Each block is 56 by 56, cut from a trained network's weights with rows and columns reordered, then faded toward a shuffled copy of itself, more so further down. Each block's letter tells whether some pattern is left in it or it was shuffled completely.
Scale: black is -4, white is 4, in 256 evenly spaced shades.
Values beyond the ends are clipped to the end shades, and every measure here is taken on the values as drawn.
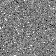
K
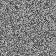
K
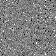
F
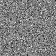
K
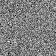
K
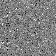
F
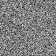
K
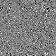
F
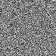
K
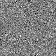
F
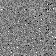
F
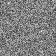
F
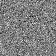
K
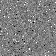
K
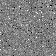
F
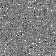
K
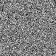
K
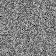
K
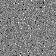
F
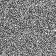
K
